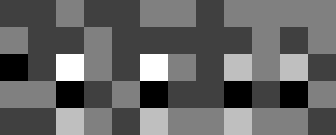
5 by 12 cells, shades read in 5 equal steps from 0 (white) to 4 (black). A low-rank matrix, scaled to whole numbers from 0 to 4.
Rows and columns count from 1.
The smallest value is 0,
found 2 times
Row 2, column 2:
3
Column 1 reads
3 2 4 2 3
